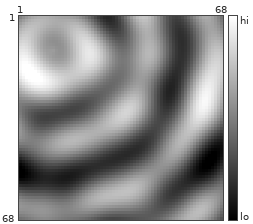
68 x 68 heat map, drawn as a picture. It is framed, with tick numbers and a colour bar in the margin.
Lone odd cells: none. Ninth with the highest average: top left. Calmest part: top left. Rings: centred on the top left.
